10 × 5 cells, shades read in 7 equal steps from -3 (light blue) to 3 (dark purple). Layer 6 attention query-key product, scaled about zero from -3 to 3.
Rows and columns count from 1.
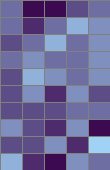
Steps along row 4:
down up same down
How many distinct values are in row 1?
3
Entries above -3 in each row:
5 5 5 5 5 5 5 5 4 5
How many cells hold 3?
4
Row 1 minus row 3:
-1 3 5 1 1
